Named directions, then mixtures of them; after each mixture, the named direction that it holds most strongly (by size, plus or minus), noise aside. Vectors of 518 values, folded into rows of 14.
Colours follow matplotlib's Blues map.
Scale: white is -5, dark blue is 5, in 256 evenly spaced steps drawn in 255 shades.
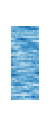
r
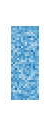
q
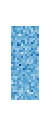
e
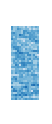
r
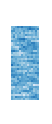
r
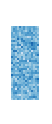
q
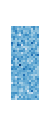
e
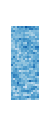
r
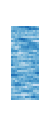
r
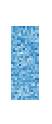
e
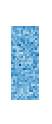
e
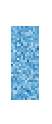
q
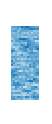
r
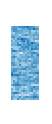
r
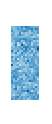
e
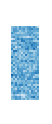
q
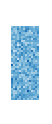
q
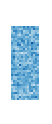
e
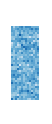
e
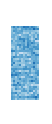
r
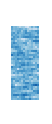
r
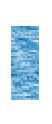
r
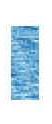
r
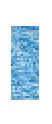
r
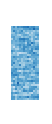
r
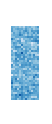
e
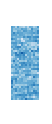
r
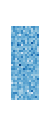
e
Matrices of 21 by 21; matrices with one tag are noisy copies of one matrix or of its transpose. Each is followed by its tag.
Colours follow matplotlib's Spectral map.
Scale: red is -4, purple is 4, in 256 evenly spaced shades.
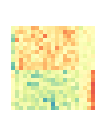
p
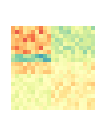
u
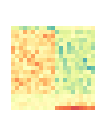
p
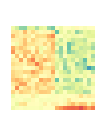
p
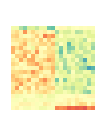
p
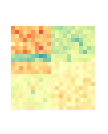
u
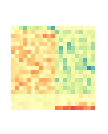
p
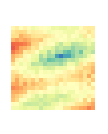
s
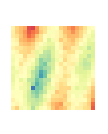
s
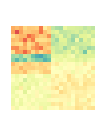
u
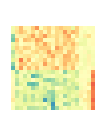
p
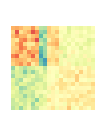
u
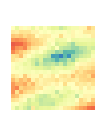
s
